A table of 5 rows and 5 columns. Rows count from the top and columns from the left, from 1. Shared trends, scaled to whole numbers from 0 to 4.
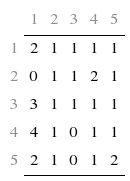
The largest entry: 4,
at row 4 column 1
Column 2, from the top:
1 1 1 1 1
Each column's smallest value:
0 1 0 1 1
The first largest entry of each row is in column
1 4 1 1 1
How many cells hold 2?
4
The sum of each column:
11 5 3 6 6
